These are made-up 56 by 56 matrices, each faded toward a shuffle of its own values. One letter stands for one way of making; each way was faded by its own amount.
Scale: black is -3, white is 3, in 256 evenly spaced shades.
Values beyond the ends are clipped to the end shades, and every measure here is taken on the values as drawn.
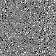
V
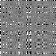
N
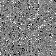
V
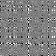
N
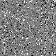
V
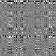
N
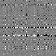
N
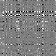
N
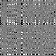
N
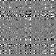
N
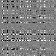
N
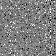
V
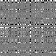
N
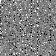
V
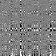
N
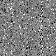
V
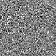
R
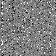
V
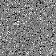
V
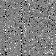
V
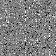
V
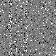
V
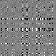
N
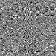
R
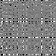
N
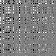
N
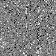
V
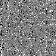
V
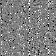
V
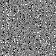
V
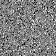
V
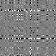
N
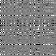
N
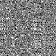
R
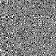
R
